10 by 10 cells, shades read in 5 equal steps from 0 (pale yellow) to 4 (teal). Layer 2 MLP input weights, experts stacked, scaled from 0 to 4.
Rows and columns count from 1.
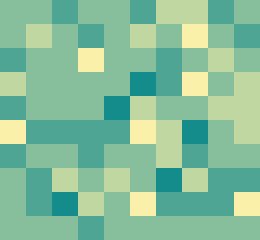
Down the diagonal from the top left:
2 1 2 2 4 0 1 1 3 2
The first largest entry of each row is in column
3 4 1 6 5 8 1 7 3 4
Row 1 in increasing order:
1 1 2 2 2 2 2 3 3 3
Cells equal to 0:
7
